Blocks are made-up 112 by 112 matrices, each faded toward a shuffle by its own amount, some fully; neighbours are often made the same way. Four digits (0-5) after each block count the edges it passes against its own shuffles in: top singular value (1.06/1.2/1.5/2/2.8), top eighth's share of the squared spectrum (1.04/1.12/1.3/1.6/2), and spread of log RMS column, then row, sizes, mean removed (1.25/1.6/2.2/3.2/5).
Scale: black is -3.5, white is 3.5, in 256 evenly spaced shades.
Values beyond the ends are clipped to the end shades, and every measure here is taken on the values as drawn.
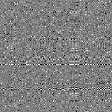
5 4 2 3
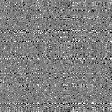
5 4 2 3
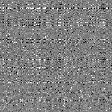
5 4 2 3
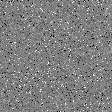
0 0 0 0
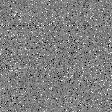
3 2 0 1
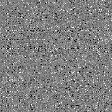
4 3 2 2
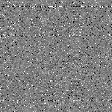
4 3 1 2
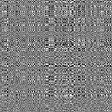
5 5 4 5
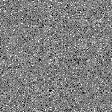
3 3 1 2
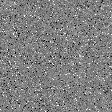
3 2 0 1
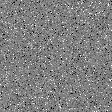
0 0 0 0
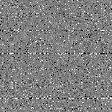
4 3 1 2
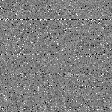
4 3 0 2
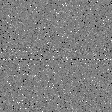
3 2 0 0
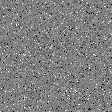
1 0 0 0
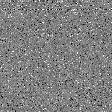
3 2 0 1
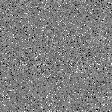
3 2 0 1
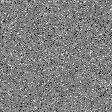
2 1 0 0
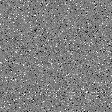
3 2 0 1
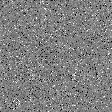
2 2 0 0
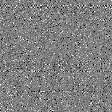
4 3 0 2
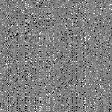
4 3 3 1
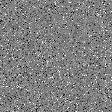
3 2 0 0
